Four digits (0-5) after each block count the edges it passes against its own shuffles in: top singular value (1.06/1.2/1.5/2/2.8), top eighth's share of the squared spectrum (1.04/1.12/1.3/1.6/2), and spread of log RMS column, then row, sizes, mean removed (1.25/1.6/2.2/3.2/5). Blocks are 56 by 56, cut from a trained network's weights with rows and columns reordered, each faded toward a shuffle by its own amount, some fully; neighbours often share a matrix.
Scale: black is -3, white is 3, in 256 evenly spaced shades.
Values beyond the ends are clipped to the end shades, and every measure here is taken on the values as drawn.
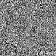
3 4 2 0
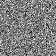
0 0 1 0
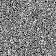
0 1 0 0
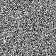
1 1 0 0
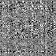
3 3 1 3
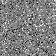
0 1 0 0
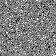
0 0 0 0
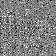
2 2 0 2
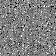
1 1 0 1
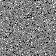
0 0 0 0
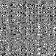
3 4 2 3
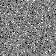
0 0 0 0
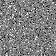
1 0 0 0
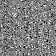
1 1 0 1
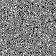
1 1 0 1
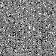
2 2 0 1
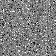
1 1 0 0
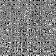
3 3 0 3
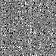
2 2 1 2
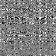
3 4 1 3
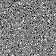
0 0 0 0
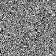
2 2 0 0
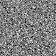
1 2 0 0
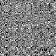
3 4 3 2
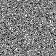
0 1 0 0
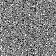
1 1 0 0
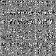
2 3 1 3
